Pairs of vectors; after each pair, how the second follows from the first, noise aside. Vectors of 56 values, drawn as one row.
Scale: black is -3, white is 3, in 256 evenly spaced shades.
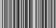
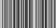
copied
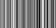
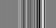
partly zeroed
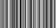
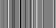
partly zeroed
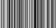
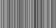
shrunk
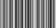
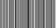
partly zeroed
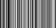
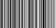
shuffled
